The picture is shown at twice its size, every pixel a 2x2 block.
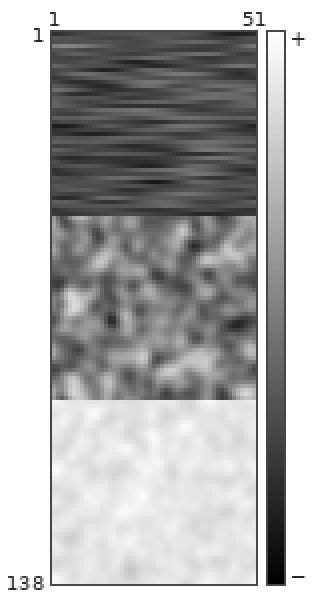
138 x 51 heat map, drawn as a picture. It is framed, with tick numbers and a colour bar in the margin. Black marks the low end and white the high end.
The table splits into 3 rows of 1 panel. Panel 1,1: low, streaked across. Panel 2,1: middling, blotchy, strong in contrast. Panel 3,1: very high, blotchy, faint in contrast.
